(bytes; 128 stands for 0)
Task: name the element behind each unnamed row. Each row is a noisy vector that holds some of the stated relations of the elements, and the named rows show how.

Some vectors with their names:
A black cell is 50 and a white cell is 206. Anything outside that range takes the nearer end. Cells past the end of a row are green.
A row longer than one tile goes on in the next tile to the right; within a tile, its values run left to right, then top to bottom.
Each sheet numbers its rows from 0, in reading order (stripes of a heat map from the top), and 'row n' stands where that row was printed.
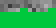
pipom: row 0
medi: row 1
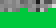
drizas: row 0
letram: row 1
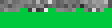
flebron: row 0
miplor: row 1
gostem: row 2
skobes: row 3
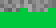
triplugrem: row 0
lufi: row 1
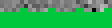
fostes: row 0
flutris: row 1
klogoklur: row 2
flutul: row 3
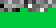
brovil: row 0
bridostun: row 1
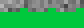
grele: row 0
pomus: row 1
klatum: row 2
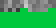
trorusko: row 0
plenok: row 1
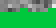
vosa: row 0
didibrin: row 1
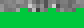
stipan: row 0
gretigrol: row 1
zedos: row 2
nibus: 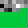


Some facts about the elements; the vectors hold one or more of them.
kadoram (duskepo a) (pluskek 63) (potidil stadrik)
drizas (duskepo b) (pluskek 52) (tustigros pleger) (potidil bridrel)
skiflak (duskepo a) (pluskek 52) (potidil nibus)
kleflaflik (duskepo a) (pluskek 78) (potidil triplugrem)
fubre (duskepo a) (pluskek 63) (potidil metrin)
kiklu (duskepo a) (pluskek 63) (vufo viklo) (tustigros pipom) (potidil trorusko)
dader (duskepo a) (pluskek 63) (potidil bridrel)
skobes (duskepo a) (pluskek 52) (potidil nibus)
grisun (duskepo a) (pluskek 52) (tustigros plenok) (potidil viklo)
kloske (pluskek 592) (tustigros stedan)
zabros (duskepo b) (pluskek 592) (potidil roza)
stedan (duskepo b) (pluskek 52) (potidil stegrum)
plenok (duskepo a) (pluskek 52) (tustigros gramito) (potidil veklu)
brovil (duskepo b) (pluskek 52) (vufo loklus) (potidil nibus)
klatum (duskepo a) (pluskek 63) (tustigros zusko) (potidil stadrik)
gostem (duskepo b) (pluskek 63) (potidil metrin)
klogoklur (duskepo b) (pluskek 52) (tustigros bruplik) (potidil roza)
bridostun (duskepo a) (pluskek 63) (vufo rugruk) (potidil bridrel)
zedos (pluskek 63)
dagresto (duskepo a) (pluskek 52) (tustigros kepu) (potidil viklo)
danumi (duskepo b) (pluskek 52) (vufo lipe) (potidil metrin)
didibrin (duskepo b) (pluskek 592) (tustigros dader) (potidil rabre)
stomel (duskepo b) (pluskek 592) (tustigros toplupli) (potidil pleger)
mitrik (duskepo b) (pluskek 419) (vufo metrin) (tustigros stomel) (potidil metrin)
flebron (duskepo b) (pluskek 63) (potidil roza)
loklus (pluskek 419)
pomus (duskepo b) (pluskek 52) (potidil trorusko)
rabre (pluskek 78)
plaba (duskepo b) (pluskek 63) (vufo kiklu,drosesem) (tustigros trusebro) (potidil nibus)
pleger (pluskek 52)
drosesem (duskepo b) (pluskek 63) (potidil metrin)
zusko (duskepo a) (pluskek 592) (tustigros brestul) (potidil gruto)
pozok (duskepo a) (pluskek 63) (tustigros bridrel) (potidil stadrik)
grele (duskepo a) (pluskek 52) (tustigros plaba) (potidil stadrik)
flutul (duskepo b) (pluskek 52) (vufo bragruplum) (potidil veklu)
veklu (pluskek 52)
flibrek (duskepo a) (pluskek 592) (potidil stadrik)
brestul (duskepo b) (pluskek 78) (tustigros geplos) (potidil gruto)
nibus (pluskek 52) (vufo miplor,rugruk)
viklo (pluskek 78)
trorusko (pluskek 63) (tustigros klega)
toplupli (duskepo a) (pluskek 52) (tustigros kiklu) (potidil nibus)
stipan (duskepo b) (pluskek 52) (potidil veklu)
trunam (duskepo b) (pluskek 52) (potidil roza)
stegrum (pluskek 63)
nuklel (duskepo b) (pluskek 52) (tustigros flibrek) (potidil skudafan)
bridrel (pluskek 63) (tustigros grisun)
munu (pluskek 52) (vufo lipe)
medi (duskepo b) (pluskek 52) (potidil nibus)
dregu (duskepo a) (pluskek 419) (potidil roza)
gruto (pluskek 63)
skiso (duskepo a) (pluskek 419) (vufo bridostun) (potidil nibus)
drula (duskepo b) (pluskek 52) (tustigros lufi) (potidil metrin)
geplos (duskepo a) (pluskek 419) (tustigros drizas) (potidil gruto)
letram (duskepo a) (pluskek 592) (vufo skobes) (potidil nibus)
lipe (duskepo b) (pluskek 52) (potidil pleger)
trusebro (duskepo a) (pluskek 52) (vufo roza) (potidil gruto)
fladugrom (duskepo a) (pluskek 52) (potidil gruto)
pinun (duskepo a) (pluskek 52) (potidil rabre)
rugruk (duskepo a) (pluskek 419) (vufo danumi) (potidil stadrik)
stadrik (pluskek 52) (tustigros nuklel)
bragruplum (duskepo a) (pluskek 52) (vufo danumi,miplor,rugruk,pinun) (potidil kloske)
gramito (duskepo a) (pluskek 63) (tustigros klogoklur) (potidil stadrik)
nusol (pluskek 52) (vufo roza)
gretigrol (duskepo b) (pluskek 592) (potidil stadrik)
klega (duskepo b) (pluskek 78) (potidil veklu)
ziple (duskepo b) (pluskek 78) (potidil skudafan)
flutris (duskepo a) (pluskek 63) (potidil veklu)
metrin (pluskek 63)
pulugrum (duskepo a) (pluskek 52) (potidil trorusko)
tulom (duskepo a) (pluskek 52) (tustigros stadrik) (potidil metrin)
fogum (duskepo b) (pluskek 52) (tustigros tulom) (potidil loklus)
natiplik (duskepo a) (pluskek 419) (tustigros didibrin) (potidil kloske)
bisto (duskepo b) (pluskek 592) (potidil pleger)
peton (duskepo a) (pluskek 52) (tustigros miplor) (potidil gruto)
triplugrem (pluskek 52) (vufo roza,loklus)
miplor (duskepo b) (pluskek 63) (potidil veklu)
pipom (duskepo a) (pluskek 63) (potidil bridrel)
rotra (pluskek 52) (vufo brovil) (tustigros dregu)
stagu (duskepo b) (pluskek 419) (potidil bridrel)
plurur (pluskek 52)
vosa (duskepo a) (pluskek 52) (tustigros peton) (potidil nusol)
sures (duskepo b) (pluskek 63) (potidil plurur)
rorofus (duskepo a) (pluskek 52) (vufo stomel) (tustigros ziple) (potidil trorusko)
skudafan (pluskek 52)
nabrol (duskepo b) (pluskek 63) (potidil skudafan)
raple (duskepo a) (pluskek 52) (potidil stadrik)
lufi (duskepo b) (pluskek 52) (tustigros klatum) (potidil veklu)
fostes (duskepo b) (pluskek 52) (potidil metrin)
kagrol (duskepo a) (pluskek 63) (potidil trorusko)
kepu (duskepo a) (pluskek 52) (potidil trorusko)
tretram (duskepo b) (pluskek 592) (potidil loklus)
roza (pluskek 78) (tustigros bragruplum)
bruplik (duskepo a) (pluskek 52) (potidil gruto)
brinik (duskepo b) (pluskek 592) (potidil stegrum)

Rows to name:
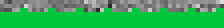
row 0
dregu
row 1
dagresto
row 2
dader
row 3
pinun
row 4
klega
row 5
brestul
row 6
peton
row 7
roza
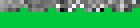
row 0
stadrik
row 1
bridrel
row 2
skiso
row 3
rorofus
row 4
loklus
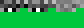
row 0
drosesem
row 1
viklo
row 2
veklu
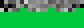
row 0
plaba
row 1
kepu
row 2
metrin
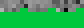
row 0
drula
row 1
raple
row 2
mitrik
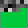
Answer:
kiklu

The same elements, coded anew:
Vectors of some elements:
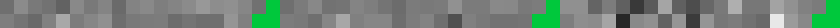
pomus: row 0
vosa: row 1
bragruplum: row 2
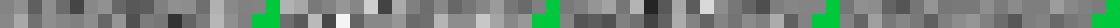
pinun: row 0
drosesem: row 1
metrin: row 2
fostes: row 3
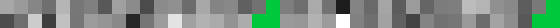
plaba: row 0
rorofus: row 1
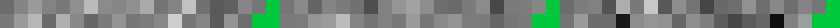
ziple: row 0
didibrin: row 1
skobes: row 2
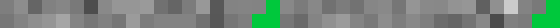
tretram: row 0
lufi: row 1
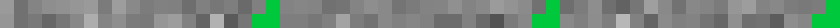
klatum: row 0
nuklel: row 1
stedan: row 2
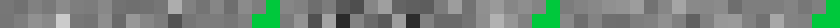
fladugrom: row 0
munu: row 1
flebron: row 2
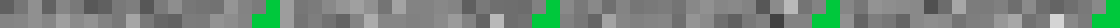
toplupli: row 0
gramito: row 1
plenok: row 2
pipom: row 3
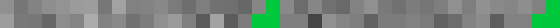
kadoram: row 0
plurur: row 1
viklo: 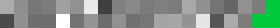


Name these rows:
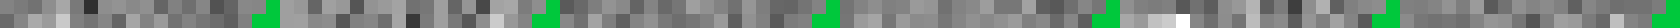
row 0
zusko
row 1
miplor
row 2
natiplik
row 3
kleflaflik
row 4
stomel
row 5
kagrol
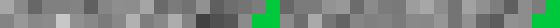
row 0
flibrek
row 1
stagu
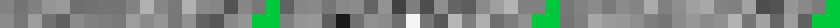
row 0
dregu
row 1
brovil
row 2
klega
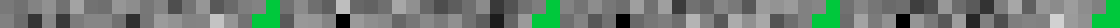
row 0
trorusko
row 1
letram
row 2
rotra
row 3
nibus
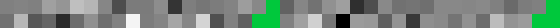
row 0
roza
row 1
skiso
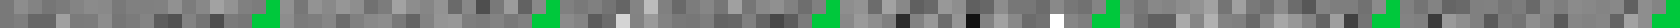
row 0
fogum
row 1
flutris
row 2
grele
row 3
bridostun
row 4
pozok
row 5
pleger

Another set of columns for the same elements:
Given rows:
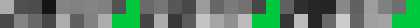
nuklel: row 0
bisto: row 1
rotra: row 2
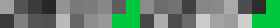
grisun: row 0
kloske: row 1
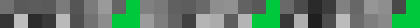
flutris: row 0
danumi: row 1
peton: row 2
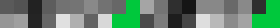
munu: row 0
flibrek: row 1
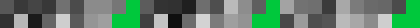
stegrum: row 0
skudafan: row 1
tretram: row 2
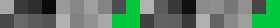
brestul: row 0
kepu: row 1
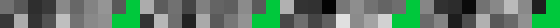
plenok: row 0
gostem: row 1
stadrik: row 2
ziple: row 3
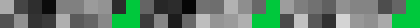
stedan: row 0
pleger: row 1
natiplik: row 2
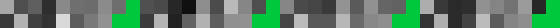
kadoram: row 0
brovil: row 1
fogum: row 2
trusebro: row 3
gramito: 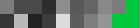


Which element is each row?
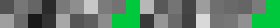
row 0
pinun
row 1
pozok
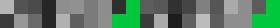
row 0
tulom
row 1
toplupli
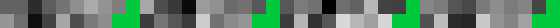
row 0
bragruplum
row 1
raple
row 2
loklus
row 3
dregu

